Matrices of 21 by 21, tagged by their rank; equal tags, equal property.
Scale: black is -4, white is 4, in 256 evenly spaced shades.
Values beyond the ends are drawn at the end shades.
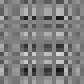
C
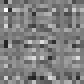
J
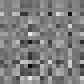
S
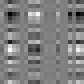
C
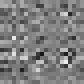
J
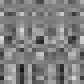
S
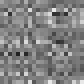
J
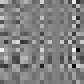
S
